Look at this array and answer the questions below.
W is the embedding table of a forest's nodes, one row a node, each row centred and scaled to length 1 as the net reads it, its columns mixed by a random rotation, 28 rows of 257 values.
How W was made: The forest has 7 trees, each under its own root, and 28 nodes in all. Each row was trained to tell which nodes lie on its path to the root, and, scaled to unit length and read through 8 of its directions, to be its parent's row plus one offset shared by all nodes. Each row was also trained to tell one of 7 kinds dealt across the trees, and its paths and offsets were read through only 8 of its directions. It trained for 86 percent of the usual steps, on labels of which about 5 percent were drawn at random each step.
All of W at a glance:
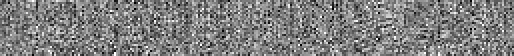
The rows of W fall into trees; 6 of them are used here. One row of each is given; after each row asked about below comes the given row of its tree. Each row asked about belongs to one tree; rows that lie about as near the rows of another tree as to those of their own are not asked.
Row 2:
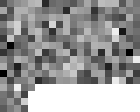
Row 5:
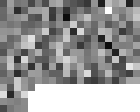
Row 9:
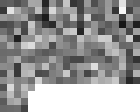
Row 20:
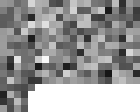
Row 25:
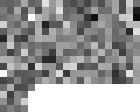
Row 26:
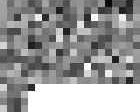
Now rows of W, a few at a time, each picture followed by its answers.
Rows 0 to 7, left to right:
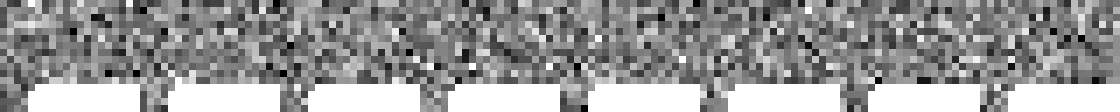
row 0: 2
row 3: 5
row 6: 26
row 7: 25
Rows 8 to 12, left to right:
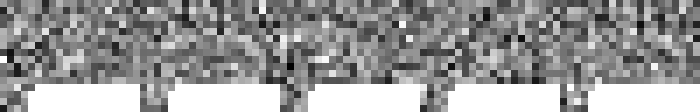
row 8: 2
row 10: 20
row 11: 25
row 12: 9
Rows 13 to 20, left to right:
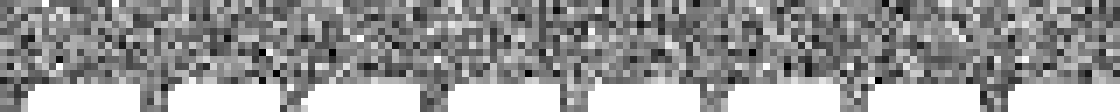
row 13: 20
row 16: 2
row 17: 9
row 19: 5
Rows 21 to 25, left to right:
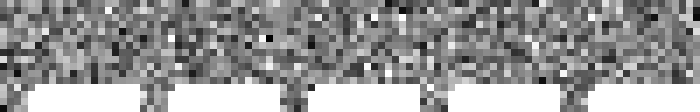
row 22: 5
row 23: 26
